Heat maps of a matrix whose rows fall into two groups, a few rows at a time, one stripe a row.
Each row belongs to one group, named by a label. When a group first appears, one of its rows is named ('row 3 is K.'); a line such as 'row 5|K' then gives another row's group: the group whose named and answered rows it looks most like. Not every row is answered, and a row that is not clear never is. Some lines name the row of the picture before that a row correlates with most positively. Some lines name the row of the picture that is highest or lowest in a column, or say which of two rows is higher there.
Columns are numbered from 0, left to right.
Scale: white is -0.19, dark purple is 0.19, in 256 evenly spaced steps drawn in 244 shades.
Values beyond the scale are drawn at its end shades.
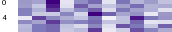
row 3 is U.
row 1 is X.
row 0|X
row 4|X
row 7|X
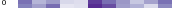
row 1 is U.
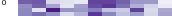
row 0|U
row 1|U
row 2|X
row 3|U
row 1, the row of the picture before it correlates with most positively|1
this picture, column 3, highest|2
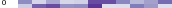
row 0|U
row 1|X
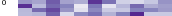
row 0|U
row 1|X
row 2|X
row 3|X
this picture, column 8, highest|3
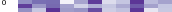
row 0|X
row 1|X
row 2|X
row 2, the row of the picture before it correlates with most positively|3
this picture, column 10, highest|0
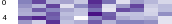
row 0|U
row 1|X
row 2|X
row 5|X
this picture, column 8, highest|1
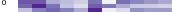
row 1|U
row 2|X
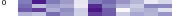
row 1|U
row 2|U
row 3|U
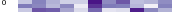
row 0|U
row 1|U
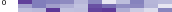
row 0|X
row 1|U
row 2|U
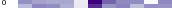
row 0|U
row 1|U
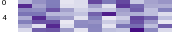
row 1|X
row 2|X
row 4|X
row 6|X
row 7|X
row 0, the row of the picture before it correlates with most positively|1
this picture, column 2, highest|6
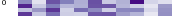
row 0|X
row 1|U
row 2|X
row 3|U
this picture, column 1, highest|2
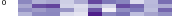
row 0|U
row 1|X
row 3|U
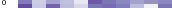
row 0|U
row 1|U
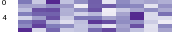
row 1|U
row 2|X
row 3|X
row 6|X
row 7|U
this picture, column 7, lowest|2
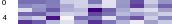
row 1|X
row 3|U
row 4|X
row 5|U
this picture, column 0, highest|5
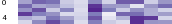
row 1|U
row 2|U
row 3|X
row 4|X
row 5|X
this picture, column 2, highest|5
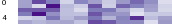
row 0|X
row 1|X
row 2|U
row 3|U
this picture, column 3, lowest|0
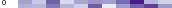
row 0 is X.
